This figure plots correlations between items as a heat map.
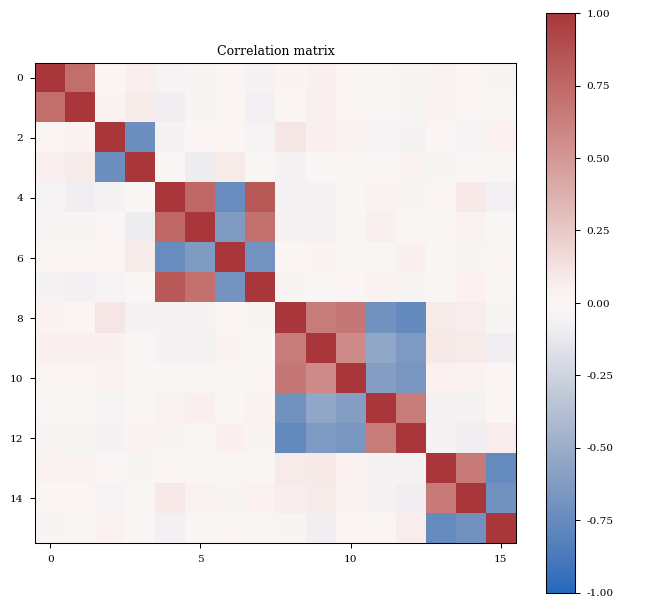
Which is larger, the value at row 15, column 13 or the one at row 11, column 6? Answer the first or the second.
the second
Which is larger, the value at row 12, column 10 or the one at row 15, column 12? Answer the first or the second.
the second
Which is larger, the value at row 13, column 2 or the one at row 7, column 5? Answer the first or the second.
the second
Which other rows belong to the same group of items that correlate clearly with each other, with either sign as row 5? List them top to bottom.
4, 6, 7
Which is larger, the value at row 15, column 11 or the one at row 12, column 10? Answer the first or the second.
the first
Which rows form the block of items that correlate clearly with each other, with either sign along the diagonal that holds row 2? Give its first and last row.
2 to 3
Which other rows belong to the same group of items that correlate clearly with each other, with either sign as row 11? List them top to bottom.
8, 9, 10, 12
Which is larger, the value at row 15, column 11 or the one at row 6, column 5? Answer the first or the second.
the first
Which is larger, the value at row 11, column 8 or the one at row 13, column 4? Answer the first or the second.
the second
